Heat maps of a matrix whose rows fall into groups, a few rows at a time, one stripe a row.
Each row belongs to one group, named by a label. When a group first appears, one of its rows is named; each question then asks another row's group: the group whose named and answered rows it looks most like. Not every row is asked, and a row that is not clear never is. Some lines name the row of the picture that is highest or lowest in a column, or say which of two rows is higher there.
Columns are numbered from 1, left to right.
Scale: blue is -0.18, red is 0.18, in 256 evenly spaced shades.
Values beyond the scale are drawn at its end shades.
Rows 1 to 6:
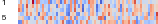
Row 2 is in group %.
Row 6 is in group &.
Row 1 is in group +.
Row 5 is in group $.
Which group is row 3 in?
%
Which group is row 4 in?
%
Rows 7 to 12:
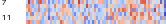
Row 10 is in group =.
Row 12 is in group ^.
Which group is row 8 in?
=
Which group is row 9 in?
^
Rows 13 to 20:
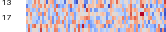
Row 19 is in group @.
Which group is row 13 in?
%
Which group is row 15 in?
=
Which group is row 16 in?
+
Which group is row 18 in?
$
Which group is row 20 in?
=
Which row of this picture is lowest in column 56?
13
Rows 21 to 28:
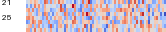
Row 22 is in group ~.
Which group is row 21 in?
@
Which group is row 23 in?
^
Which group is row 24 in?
+
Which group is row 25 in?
^
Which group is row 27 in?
%
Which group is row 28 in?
%
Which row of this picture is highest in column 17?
21
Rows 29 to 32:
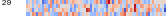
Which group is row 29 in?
$
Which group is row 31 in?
=
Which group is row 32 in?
~
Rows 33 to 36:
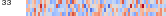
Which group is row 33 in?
~
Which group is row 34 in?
+
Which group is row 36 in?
~
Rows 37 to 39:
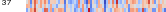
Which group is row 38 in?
%
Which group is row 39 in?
@
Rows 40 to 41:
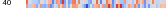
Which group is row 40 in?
$
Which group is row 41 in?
$
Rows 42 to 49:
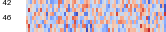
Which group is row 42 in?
~
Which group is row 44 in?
+
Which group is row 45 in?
%
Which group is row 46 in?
~
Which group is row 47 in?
^
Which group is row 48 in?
%
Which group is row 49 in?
=
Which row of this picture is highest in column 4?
46
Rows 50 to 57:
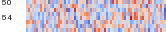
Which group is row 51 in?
~
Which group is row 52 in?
=
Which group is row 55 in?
^
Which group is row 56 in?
^
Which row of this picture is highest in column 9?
52
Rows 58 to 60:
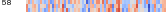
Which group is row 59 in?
$
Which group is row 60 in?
$
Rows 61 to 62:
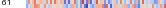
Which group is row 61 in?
@
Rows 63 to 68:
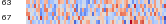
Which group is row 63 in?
^
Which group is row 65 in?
^
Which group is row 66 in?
^
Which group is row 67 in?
+
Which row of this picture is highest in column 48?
66
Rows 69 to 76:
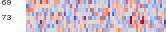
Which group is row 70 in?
&
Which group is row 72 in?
$
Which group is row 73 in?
@
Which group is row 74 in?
+
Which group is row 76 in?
$
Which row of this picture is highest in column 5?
69
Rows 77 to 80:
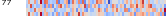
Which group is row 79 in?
%
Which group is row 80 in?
+
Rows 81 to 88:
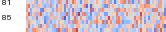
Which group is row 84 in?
%
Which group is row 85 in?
$
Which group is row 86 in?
$
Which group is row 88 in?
~
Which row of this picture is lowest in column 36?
87
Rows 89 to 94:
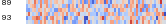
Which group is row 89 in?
@
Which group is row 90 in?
&
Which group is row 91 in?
~
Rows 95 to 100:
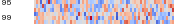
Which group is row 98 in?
&
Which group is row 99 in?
@
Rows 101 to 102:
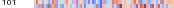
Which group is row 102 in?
&
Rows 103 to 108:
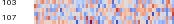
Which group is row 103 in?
@
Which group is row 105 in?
$
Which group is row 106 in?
&
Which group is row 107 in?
%
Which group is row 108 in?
@
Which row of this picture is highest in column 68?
103
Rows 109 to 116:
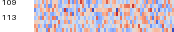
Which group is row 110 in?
^
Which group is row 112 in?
$
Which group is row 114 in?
$
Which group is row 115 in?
^
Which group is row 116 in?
=
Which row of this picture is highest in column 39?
111
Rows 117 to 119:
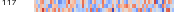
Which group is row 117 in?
~
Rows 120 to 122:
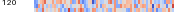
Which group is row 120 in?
@
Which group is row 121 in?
&
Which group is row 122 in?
~
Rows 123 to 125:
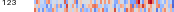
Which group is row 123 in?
+
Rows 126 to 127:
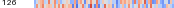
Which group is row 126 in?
&
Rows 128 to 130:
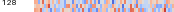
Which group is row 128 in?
%
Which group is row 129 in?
~
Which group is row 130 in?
^
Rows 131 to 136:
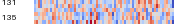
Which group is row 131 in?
=
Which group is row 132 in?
=
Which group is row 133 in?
~
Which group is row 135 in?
@
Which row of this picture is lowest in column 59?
133
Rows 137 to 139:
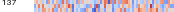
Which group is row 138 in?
@
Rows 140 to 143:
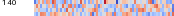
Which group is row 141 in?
=
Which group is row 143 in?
@
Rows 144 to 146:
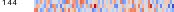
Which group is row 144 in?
~
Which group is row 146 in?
^
